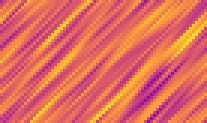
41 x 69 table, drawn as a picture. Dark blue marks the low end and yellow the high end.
Neither half mirrors the other. No row or column stands out. On average the colour sits 60% of the way up the scale. The grain runs diagonally up to the right. No overall slope runs across the table. The histogram is bell-shaped.
